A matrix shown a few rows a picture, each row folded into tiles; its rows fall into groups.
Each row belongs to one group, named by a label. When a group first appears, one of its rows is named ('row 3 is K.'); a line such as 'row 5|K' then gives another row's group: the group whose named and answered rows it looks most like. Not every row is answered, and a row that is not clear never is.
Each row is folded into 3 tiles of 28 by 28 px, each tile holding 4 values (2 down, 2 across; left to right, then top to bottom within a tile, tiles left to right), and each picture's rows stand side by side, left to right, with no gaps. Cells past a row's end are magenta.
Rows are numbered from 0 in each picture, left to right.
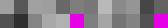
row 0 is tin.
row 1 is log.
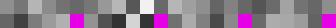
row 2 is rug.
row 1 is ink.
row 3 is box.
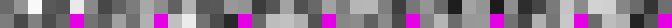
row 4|log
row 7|rug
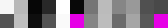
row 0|rug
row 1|log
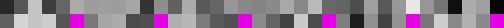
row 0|box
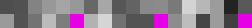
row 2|log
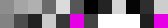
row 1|box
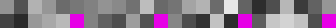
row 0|tin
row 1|ink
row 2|ink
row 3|box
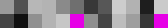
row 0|tin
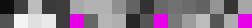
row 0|box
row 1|rug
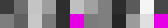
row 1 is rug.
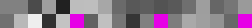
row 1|rug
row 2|box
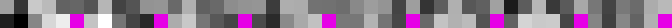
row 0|tin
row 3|tin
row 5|box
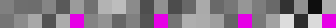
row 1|log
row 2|box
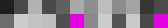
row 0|box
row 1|log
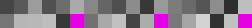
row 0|box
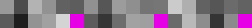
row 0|tin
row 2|rug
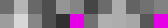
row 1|box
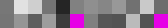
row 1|ink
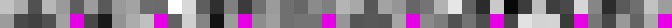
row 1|tin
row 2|rug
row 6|box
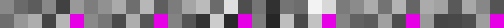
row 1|ink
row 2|ink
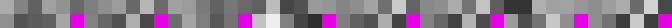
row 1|ink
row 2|rug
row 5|ink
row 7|ink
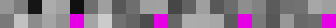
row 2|box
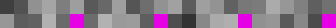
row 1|box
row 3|log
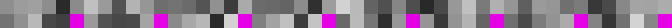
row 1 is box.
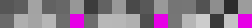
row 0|box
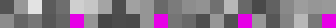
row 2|ink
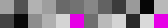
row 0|tin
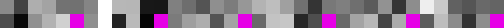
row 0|tin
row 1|log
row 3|rug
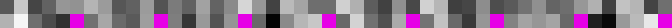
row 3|tin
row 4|rug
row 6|box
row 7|tin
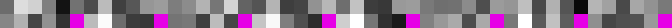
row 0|log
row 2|ink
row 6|log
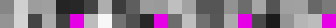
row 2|rug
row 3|tin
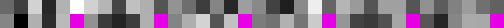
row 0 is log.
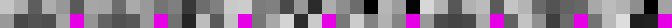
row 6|rug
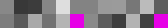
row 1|ink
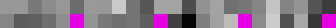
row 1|log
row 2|tin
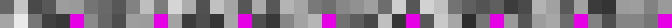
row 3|tin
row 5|rug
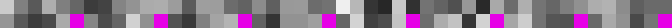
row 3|tin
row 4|rug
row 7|rug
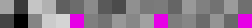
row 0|tin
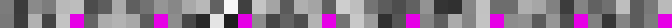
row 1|box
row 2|ink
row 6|log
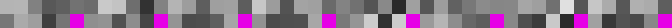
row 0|rug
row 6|ink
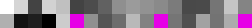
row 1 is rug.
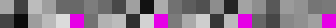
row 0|tin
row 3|tin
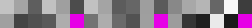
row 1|rug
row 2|ink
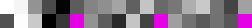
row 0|rug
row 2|log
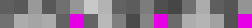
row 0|box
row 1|rug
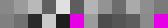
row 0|ink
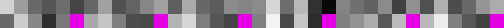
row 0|rug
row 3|log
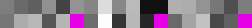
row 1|log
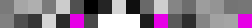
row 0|ink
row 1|box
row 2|tin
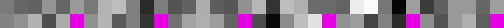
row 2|box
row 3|tin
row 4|log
